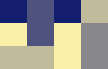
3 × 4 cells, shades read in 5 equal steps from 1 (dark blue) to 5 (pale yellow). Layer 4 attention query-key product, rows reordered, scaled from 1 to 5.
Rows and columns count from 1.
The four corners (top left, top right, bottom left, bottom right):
1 4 4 3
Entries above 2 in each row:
1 3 4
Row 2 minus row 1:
4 0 4 -1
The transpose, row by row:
1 5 4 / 2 2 4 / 1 5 5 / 4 3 3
